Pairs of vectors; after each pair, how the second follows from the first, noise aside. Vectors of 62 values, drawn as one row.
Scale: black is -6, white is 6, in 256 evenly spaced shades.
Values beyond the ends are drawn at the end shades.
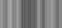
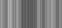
copied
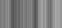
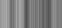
reversed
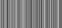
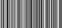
scaled up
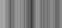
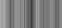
copied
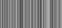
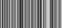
scaled up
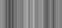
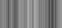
reversed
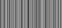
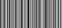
scaled up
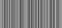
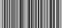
scaled up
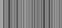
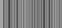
copied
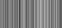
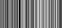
scaled up
